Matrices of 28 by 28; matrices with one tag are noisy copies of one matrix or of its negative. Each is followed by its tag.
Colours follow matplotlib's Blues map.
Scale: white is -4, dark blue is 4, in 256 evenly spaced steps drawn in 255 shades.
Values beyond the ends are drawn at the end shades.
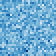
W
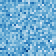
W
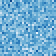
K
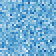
W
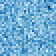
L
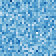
K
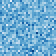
K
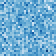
L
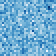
L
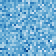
W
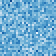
K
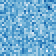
L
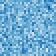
L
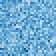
W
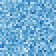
W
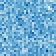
L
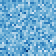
W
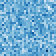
L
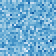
W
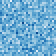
K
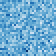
W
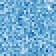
L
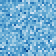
W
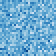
W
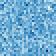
L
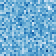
L
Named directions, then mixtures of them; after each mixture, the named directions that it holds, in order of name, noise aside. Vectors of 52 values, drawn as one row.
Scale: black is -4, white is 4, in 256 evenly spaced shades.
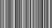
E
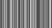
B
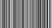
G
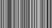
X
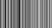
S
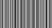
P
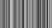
B, G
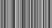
E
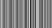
B, E, P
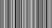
B, E, P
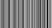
B, G, X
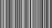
E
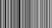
S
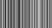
S, X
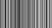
P, S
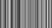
G, S, X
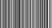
E, G, S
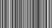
P, X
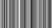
B, E, S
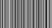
P, X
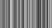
B, G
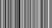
E, S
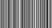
G, P, X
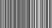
P, S, X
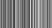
E, S, X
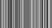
E, S, X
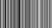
S
